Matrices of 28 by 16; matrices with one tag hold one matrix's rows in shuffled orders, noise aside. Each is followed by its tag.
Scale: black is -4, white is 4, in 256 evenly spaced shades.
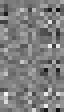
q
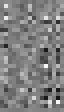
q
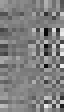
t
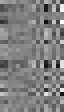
t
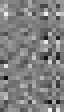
q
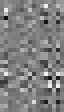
q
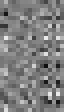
q
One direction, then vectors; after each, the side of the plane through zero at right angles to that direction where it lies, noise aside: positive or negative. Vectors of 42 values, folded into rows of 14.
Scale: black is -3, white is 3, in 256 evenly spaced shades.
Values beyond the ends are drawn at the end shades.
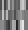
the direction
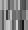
negative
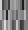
negative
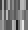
positive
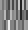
negative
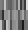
negative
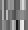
positive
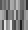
negative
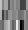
negative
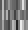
positive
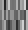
positive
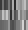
positive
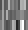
positive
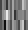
positive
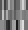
positive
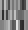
negative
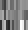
positive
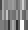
positive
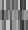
negative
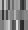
negative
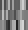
positive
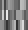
positive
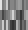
negative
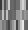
positive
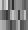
negative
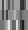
negative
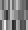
negative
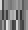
negative
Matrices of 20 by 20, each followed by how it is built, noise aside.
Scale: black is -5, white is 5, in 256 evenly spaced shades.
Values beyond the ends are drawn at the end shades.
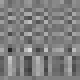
low rank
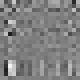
low rank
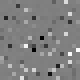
sparse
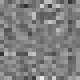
low rank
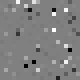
sparse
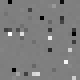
sparse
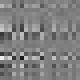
low rank
